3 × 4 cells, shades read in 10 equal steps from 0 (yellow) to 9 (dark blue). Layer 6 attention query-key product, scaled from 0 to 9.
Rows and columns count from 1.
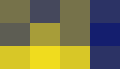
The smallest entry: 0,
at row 3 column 2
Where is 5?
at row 1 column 1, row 1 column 3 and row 2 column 3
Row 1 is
5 7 5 8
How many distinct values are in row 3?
3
